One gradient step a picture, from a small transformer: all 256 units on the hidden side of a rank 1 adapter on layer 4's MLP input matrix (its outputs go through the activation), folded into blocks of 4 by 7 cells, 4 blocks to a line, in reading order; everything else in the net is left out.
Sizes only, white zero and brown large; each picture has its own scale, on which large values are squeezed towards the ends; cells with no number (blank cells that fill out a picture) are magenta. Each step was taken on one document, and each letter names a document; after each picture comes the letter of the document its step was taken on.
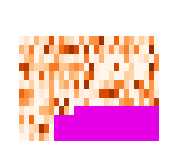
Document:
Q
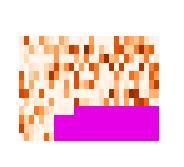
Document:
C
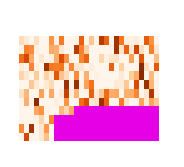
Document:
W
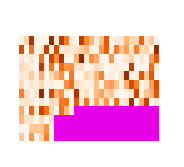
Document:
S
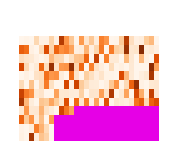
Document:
S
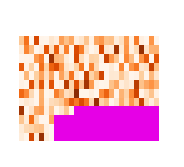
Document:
S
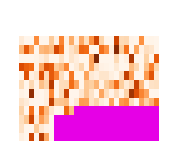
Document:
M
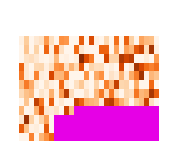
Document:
C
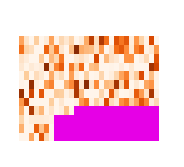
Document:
S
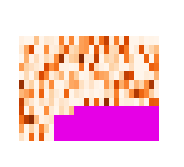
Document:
M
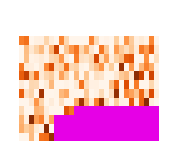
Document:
C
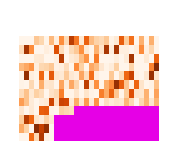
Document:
M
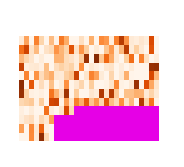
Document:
S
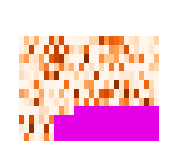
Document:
W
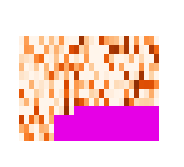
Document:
W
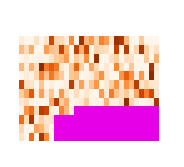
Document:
M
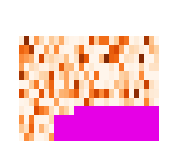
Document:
W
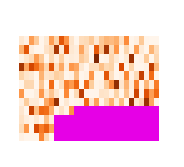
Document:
Q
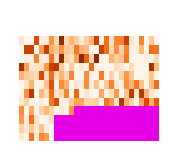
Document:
M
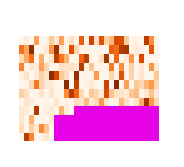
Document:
W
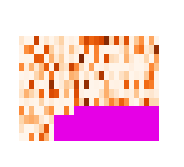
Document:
S
